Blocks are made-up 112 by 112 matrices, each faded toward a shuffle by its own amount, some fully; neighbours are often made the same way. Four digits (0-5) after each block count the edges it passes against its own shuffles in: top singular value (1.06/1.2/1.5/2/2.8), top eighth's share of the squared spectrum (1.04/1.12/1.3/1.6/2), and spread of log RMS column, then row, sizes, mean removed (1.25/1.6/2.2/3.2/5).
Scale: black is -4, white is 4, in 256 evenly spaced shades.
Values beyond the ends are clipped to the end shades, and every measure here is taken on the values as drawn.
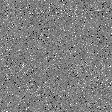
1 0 0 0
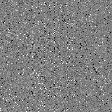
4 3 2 0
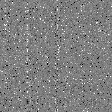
3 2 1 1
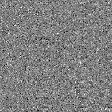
3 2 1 1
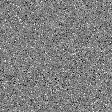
1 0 0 0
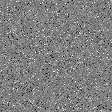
0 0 0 0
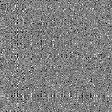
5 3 2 2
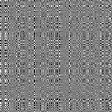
5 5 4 4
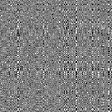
5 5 4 3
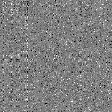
4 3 2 1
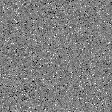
3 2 1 0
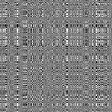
5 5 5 4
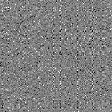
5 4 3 2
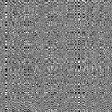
5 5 4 3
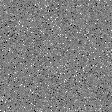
2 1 0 0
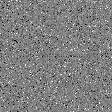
3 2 0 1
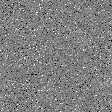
2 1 0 0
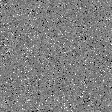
1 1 0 0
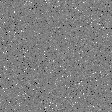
0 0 0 0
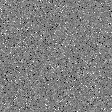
0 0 0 0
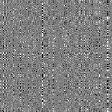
5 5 4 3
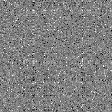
4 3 1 1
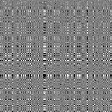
5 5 4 4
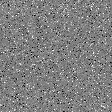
0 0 0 0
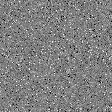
3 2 0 0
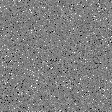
0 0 0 0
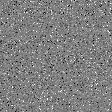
0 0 0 1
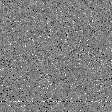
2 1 0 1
